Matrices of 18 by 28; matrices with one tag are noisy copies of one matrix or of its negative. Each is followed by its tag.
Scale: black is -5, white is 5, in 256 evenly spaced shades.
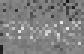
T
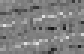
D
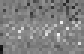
T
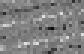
D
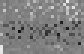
T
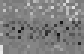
T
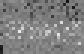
T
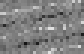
D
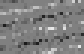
D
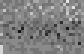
T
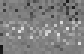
T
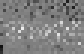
T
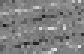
D
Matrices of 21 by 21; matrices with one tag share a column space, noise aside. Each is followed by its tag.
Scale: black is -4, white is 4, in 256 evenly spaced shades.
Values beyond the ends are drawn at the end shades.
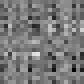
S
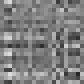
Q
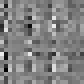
S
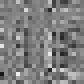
Q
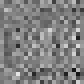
Q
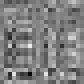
Q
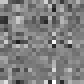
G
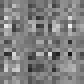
S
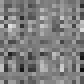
S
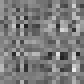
S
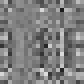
Q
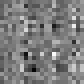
S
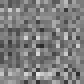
Q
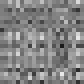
Q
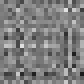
Q
